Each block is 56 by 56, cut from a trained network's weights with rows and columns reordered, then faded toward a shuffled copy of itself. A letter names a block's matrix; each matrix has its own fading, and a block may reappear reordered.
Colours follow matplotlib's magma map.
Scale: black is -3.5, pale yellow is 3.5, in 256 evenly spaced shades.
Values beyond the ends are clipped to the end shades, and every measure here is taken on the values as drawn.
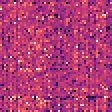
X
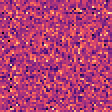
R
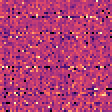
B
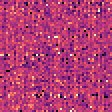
X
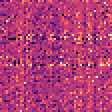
B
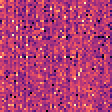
X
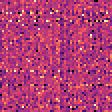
X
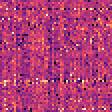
B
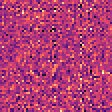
R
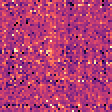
X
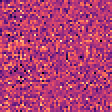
R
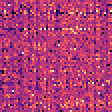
X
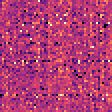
X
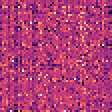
X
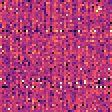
X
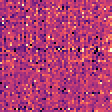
X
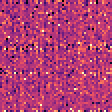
X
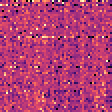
B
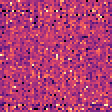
X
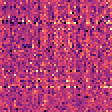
B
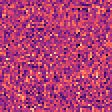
R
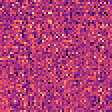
R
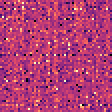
X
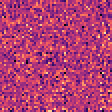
R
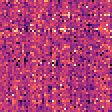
X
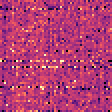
B
